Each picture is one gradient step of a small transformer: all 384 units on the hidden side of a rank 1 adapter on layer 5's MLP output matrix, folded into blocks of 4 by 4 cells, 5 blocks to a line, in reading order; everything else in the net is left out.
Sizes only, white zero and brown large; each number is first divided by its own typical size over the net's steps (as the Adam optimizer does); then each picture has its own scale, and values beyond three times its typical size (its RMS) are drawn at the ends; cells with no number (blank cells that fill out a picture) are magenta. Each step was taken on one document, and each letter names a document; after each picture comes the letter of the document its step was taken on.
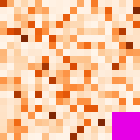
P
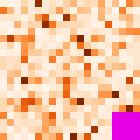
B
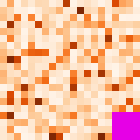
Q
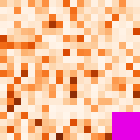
Q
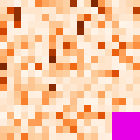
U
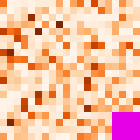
P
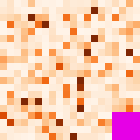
B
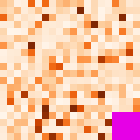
Q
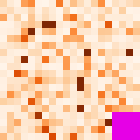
B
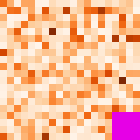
U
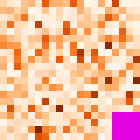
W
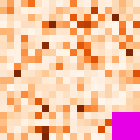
Q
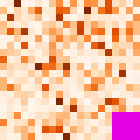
P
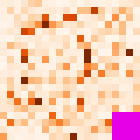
B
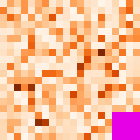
W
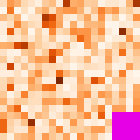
U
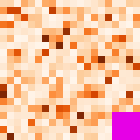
W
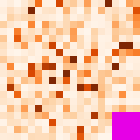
P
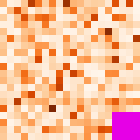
Q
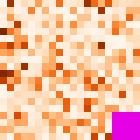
P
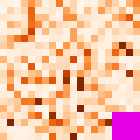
B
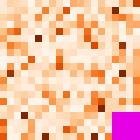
U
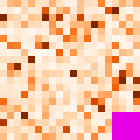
U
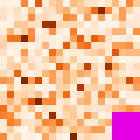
B
